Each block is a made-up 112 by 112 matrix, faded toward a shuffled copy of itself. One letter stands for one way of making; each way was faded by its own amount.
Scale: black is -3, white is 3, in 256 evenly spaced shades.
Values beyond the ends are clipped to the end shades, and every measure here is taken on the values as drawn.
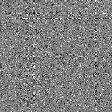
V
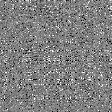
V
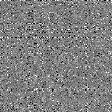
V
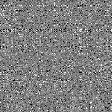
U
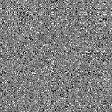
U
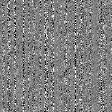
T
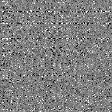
V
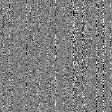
T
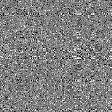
U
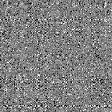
U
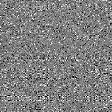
U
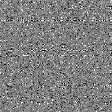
V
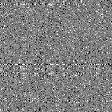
U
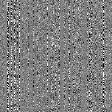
T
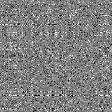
U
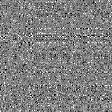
U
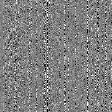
T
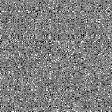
U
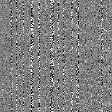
T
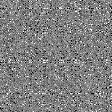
V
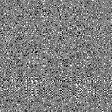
U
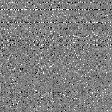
U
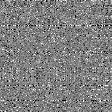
U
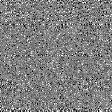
U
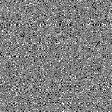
U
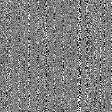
T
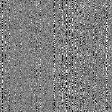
T
